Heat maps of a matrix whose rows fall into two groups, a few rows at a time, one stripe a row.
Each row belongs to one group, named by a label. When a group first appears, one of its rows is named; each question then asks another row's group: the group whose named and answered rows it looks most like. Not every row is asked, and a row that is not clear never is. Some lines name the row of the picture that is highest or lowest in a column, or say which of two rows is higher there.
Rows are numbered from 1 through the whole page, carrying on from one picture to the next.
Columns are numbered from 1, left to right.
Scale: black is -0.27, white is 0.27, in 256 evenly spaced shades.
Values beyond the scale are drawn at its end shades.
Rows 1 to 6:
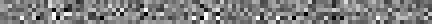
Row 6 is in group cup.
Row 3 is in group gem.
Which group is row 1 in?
cup
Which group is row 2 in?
cup
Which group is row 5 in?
cup
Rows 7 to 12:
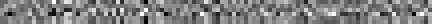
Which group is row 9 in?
gem
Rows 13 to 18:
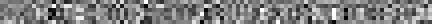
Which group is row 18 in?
cup
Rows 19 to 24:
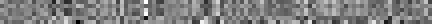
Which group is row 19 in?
gem
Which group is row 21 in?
gem
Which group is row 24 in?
cup
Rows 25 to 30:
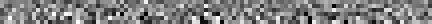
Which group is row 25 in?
gem
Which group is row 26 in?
cup
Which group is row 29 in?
cup
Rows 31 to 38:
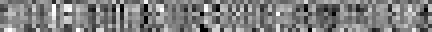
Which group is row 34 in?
cup
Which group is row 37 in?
cup
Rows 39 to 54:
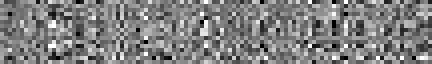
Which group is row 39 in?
cup
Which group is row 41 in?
gem
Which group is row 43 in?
gem
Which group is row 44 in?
cup
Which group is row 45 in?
cup
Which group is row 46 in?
cup
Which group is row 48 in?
gem
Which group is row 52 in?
gem
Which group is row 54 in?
cup
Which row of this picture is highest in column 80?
51
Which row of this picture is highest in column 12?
42
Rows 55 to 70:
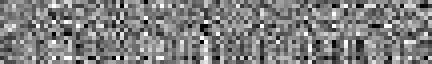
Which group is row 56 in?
cup
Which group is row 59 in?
gem
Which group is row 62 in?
cup
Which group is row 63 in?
gem
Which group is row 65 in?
cup
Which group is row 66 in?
cup
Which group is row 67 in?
cup
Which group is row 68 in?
cup
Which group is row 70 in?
cup
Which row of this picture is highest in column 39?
56
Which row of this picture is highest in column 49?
63
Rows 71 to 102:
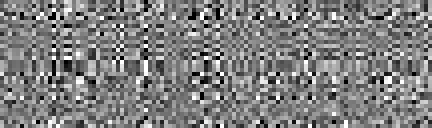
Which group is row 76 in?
cup
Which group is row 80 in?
gem
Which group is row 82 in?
gem
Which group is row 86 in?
gem
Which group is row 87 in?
gem
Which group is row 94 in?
cup
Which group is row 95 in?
cup
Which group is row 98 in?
gem
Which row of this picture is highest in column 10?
75
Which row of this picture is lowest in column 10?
101
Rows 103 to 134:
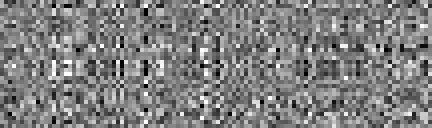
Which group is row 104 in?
gem
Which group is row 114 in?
cup
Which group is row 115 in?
cup
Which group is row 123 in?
gem
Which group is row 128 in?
cup
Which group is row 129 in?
cup
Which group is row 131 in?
cup
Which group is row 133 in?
gem
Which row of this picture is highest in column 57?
119
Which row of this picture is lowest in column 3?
131
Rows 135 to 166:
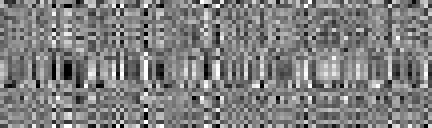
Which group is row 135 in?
cup
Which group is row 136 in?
gem
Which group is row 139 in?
cup
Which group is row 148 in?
gem
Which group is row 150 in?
gem
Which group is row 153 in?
gem
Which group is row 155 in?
cup
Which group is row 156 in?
cup
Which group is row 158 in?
gem
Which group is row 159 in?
cup
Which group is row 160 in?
cup
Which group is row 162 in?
gem
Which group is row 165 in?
gem
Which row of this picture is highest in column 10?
149
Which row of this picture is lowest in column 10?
156
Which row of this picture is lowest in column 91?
159
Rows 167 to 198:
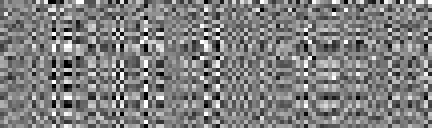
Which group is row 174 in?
gem
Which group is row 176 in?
gem
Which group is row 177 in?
cup
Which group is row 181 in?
cup
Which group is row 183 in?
gem
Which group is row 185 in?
gem
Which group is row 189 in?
gem
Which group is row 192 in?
gem
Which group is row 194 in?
cup
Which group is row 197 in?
gem
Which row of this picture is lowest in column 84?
169
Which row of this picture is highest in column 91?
167
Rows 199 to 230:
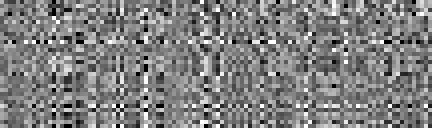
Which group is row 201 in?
gem
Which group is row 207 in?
cup
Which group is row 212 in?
cup
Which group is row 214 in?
cup
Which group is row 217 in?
cup
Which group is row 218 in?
gem
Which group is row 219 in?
gem
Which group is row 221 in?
gem
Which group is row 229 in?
cup
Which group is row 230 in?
gem
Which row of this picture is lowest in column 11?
226
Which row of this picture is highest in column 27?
225
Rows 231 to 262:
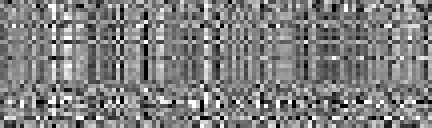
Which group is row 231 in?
cup
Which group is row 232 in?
cup
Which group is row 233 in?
cup
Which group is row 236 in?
gem
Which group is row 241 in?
gem
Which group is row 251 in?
cup
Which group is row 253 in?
gem
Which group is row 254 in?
cup
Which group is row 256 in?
cup
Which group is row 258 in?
cup
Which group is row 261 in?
cup
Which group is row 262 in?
cup
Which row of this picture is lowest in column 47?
240
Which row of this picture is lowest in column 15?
257
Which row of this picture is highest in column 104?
256
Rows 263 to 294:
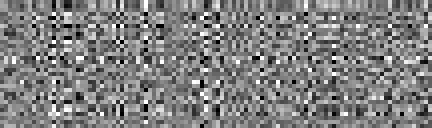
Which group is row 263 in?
gem
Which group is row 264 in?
gem
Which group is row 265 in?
gem
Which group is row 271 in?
cup
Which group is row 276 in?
cup
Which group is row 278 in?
cup
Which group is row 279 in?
gem
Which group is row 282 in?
cup
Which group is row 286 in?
cup
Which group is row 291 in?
cup
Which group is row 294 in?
cup
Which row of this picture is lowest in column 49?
267
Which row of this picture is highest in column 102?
278
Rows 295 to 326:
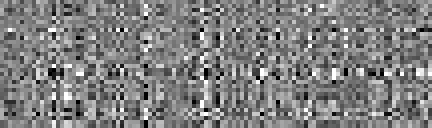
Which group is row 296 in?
gem
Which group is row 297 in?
cup
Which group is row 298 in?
gem
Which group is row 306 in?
cup
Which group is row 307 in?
gem
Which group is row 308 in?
cup
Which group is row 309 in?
cup
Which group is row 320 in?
cup
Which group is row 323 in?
cup
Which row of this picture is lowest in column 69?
313
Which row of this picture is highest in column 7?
304
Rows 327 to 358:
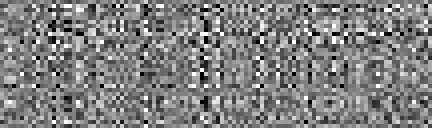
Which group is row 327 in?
gem
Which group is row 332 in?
gem
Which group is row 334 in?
gem
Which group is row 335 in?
cup
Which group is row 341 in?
cup
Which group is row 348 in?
cup
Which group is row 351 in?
gem
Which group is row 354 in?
gem
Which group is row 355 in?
cup
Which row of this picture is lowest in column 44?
335
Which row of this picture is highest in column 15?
337
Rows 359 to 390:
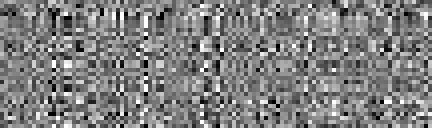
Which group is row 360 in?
cup
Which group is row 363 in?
gem
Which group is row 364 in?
gem
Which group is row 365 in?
gem
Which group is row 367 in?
gem
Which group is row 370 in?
cup
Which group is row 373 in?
gem
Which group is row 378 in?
gem
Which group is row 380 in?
gem
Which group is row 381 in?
gem
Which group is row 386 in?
gem
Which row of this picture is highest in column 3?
388
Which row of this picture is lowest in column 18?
363
